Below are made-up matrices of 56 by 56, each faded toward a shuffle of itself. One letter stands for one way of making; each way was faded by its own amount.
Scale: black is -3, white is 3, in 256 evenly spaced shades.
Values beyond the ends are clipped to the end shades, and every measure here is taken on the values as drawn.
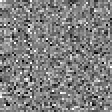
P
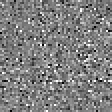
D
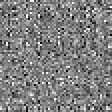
P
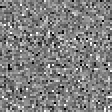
D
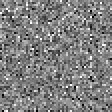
D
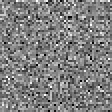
P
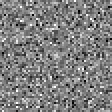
P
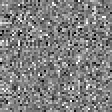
P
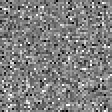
D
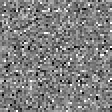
D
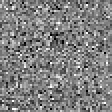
P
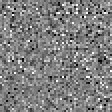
D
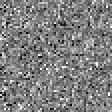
D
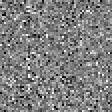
D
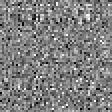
P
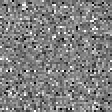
D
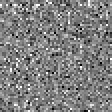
D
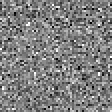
P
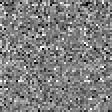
D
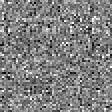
P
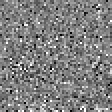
D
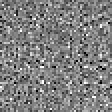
P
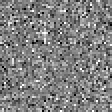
D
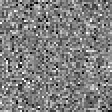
P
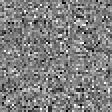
P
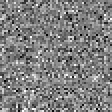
P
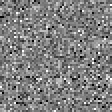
D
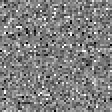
D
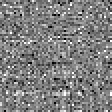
P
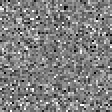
D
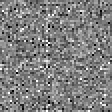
D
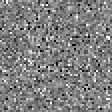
D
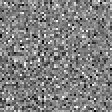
P
